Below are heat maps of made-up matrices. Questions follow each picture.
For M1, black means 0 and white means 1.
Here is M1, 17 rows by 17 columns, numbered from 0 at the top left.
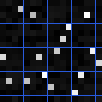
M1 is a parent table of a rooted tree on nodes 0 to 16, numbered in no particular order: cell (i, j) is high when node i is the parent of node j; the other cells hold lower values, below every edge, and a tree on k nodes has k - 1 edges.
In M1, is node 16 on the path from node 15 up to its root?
no
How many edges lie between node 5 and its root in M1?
1
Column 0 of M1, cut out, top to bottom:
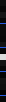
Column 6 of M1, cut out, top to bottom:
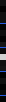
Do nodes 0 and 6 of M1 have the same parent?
yes
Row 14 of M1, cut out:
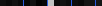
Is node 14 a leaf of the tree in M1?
no
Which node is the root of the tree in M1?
2
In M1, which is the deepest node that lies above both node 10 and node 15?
8
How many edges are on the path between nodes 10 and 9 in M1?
2
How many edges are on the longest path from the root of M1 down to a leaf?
7
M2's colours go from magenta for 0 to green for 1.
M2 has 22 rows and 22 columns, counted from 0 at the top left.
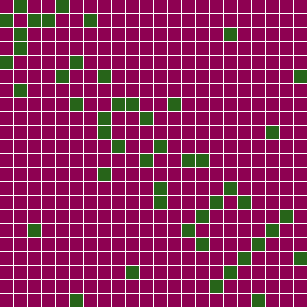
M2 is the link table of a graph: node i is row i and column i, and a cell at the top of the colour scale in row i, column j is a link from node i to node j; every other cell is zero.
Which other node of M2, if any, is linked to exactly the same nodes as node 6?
node 3
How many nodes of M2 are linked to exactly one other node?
4
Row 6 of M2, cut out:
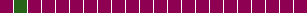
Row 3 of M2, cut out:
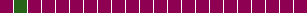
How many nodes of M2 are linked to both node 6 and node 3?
1
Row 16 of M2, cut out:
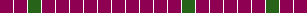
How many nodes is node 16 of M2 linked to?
3
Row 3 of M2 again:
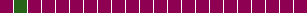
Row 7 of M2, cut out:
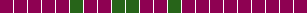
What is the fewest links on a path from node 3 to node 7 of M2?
5
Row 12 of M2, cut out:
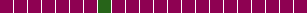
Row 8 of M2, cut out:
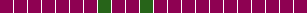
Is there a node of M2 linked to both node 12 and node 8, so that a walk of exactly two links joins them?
yes
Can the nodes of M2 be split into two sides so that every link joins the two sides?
no
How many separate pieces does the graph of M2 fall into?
1
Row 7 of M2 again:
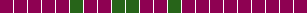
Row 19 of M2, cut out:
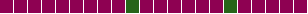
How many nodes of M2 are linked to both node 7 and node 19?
1
